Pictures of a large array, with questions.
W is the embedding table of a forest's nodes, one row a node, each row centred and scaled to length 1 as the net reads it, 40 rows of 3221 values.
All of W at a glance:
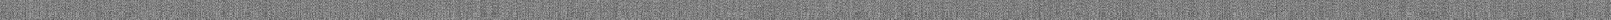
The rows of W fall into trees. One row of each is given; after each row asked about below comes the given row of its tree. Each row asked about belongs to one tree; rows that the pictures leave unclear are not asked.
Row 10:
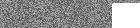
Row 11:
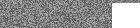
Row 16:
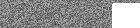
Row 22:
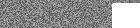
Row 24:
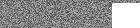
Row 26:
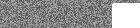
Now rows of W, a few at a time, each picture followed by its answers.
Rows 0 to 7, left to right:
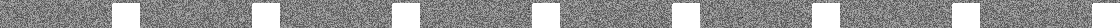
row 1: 11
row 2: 11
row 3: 24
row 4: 16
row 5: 10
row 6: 22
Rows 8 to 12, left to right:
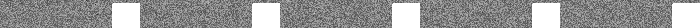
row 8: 24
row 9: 26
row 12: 22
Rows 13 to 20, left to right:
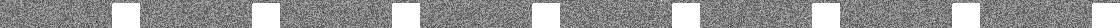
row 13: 11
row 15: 26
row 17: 22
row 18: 24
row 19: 11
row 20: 26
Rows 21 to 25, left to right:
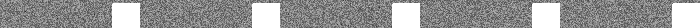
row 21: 11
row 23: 22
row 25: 26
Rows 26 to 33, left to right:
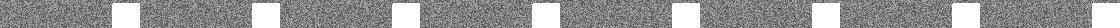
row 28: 26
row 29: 26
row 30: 24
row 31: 10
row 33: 26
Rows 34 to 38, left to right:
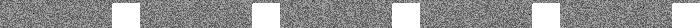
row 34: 24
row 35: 16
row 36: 10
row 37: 16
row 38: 10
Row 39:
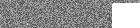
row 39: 10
